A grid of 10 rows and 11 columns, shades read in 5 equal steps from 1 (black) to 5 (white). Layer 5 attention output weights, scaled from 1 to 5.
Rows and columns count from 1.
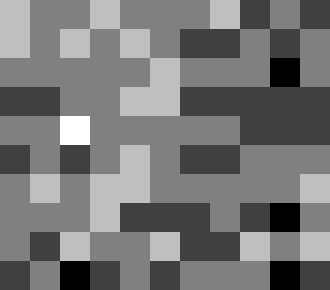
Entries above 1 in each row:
11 11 10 11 11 11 11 10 11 9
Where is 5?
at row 5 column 3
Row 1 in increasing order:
2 2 3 3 3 3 3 3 4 4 4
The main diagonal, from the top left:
4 3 3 3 3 3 3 3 4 1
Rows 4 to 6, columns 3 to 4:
3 3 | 5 3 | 2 3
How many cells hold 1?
4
